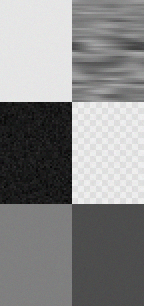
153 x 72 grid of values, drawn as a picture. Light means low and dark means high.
The table splits into 3 rows of 2 panels. Panel 1,1: very low, flat. Panel 1,2: middling, streaked across. Panel 2,1: very high, fine-grained, faint in contrast. Panel 2,2: very low, checkered, faint in contrast. Panel 3,1: middling, flat. Panel 3,2: high, flat.
